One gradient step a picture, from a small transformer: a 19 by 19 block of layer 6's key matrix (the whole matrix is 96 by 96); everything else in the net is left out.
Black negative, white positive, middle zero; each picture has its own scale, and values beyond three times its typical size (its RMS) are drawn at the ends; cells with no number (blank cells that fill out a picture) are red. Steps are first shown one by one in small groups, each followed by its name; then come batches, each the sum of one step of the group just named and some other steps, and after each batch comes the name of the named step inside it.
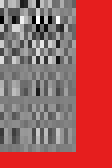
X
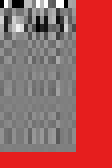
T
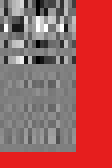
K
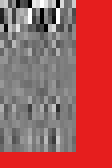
T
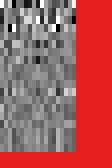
K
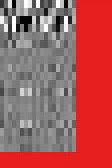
T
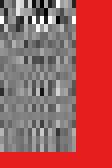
K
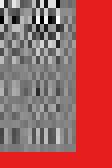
X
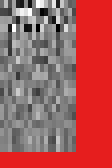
T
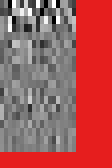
T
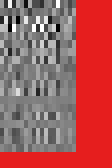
X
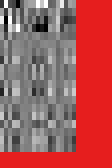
T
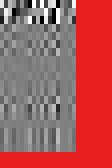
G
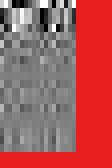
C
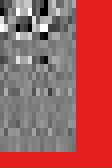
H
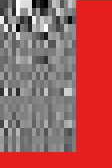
H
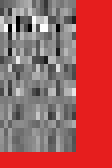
H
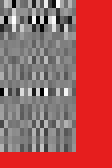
C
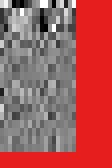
C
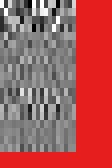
G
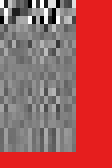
G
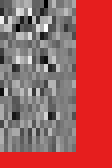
H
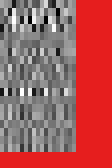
C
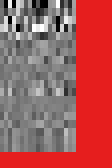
H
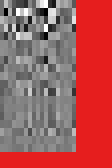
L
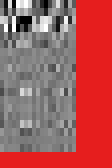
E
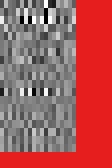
L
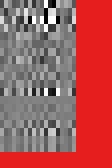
L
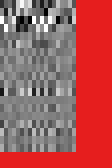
E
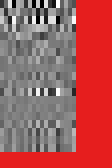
L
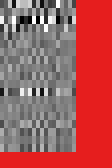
E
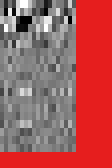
E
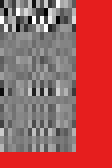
L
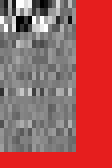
E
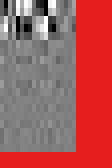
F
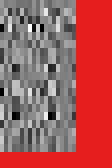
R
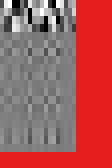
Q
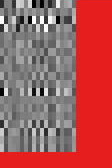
R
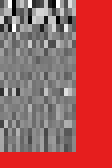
Q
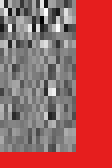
R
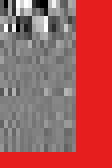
F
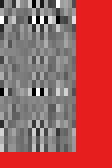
R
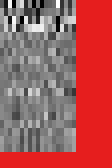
R
